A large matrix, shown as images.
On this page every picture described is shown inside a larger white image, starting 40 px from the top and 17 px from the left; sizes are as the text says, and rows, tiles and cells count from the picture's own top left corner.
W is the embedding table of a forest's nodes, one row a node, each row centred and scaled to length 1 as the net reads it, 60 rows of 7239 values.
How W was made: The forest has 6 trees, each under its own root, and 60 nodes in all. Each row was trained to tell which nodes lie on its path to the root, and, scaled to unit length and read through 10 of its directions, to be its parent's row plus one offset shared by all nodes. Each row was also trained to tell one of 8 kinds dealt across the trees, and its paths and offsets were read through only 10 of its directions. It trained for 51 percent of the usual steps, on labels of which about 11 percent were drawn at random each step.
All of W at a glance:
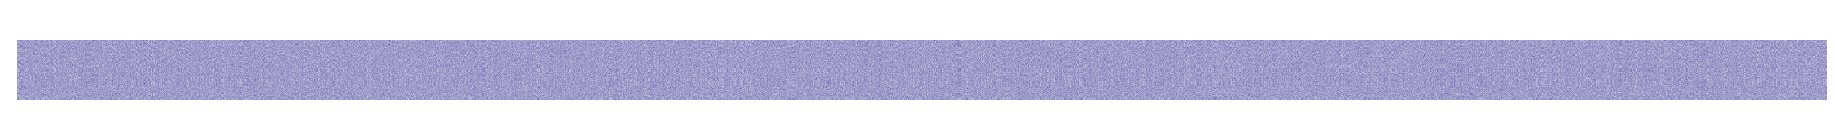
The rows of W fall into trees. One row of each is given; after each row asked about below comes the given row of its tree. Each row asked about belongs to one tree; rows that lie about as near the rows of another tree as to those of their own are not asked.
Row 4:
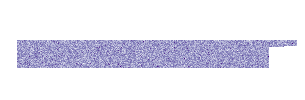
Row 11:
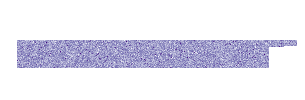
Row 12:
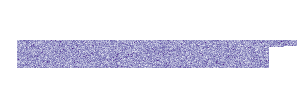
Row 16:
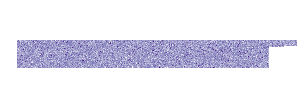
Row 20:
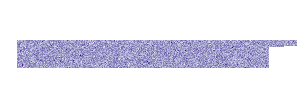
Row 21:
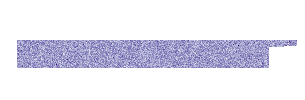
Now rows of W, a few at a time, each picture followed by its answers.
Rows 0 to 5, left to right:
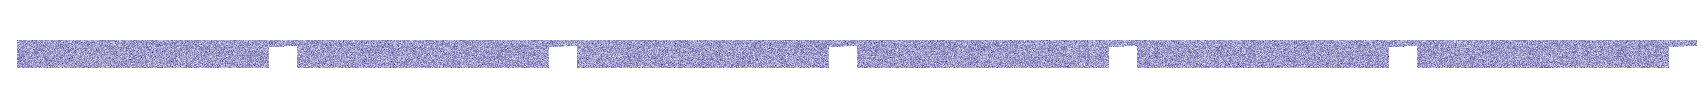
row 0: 4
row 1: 20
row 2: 16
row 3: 21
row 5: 21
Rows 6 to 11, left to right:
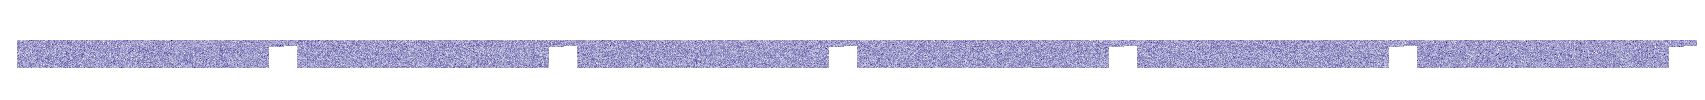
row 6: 16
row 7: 12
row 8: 11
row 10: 21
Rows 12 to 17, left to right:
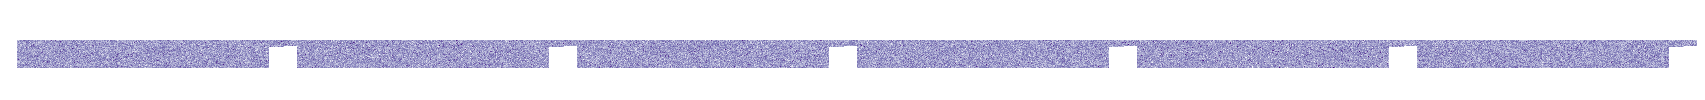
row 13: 11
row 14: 21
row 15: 21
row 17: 12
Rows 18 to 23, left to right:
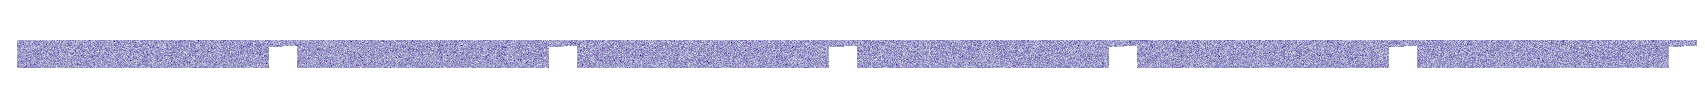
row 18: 16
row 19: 21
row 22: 12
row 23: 16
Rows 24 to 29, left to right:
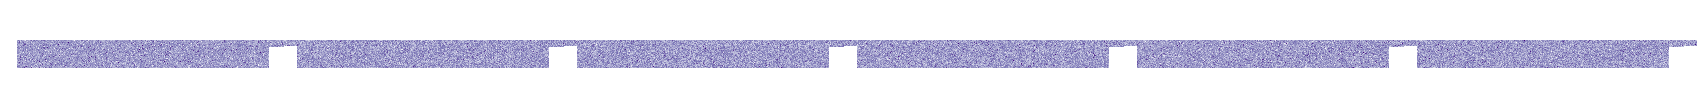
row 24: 16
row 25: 11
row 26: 11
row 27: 12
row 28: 16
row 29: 16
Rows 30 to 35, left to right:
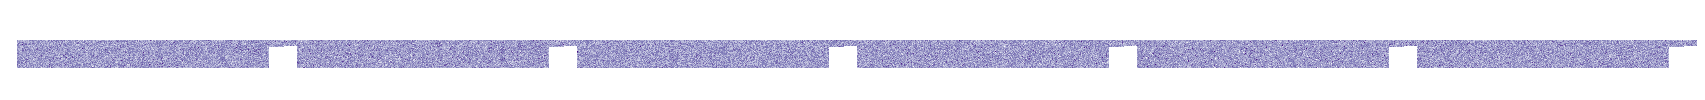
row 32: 12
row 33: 16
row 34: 4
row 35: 20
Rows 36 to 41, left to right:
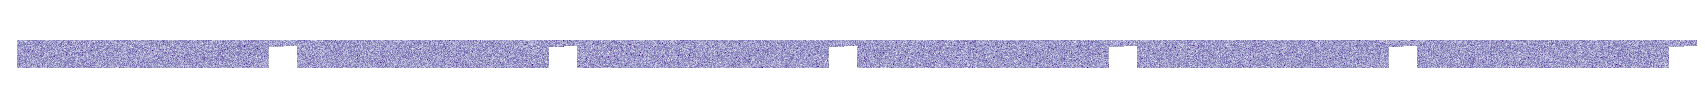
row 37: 11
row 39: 16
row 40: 16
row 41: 21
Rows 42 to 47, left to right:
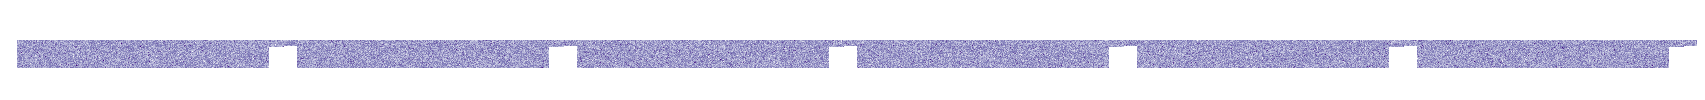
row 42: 21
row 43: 21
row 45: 21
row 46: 16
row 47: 11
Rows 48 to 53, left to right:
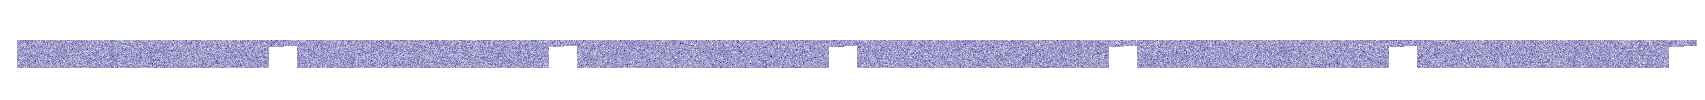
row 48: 12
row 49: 21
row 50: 11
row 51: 16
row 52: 11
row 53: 4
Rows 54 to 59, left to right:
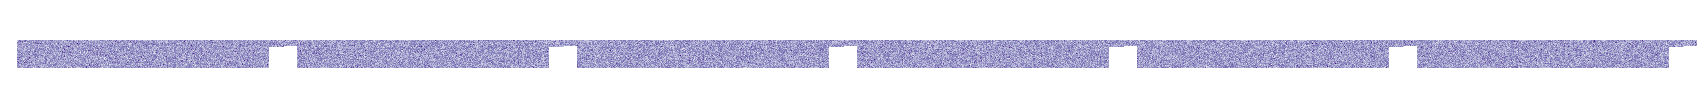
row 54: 4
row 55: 21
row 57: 12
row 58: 12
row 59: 12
